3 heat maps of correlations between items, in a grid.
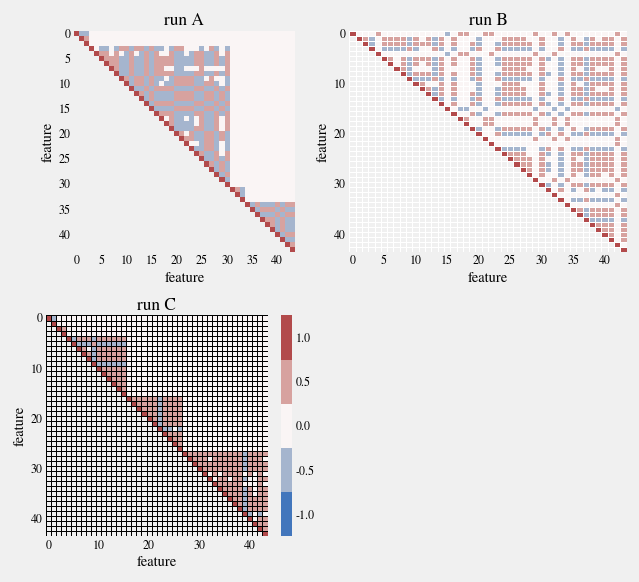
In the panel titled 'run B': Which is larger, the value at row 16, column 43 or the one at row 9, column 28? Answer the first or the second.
the first
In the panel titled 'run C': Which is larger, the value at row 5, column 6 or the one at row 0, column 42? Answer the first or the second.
the second
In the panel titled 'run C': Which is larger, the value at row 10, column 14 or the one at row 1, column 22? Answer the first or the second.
the first
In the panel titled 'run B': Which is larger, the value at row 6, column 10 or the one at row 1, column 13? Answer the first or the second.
the first
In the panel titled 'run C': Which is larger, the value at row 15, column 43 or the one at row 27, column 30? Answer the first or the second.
the second
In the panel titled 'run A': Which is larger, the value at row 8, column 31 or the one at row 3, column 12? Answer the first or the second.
the second
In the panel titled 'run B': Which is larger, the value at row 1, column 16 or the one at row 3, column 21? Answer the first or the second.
the first
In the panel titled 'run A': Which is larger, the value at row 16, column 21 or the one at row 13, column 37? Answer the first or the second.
the second
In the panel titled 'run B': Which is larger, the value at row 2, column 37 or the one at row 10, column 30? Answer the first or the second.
the second
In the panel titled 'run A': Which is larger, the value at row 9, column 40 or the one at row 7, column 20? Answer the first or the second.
the first
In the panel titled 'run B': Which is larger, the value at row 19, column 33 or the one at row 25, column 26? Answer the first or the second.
the second
